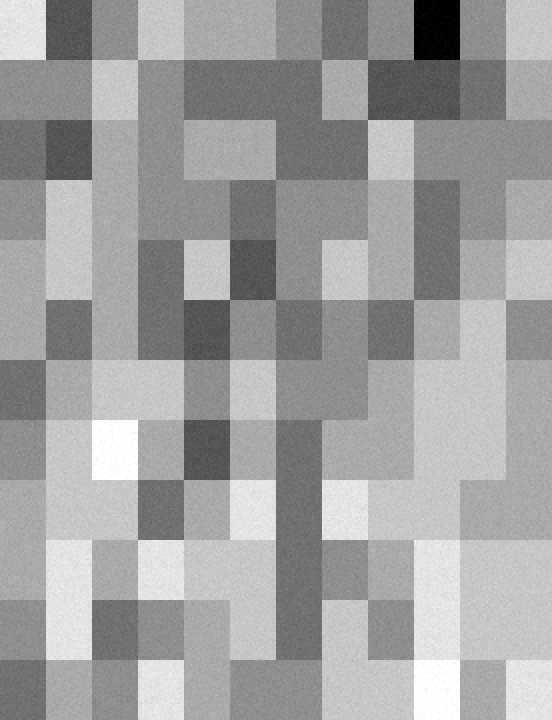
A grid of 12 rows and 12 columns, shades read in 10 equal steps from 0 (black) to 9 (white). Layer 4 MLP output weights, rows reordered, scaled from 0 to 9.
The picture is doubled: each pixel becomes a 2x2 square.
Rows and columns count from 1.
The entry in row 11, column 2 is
8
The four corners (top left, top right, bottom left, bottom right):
8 7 4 8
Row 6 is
6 4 6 4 3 5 4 5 4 6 7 5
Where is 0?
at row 1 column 10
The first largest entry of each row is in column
1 3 9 2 2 11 3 3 6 2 2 10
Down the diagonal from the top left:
8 5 6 5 7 5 5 6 7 8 7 8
